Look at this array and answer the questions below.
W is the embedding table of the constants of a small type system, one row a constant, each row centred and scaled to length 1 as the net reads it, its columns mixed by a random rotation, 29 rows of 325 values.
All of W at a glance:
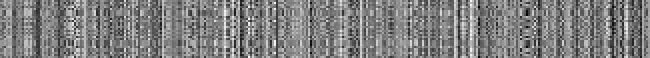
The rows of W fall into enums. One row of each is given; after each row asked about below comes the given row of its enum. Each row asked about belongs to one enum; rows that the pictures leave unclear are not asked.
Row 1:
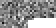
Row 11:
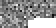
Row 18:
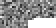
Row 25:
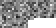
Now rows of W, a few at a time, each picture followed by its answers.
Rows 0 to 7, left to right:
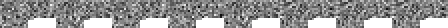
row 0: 25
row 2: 25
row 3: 11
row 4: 1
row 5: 18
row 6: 18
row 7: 18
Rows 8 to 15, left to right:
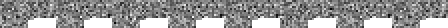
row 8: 25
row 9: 11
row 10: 1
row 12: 11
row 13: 18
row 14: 11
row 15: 25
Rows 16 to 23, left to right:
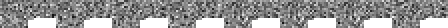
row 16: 11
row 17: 25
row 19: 25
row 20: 1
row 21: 1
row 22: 1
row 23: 18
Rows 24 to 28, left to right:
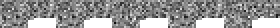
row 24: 25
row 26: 1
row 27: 25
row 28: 11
